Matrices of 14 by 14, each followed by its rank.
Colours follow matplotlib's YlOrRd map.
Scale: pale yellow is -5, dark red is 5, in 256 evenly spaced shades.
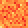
full rank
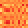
two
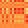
one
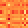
two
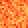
full rank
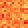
three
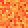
full rank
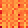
two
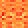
two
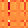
one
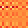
one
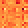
three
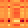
one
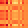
one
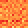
three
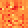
three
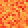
full rank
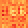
three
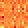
three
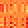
two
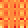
one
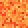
full rank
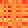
two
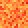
full rank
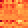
two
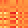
one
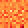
three
